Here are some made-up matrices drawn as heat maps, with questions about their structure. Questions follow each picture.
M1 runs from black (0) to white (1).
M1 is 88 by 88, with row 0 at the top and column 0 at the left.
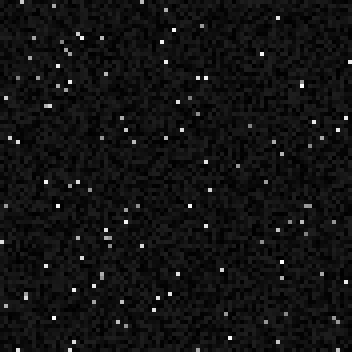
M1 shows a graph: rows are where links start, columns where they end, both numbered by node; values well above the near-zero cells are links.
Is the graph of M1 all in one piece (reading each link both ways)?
no
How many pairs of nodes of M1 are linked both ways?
0
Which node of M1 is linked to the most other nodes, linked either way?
node 51
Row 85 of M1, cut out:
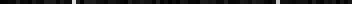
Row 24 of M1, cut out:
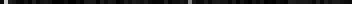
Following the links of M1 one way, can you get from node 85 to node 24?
no
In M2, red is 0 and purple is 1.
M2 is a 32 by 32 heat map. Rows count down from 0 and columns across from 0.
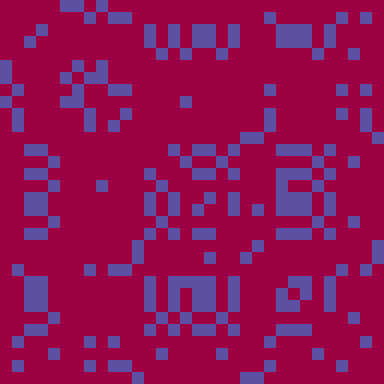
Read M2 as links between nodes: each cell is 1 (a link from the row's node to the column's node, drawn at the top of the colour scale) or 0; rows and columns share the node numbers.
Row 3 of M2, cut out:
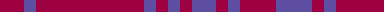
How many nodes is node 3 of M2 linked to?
10
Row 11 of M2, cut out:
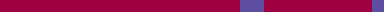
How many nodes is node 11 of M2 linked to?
3
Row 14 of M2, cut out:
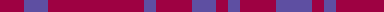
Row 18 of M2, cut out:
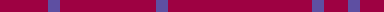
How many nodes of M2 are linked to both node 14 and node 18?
0
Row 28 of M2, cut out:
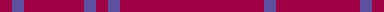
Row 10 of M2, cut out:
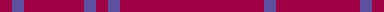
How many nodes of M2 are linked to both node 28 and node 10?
5
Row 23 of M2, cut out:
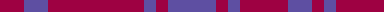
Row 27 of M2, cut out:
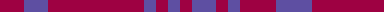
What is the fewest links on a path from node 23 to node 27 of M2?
1
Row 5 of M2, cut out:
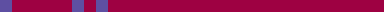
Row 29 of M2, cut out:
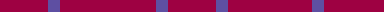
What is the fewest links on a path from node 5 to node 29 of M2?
4
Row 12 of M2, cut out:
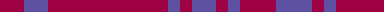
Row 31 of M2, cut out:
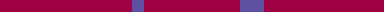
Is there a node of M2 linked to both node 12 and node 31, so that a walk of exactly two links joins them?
no
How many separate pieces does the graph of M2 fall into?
1
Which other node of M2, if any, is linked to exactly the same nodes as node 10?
node 28
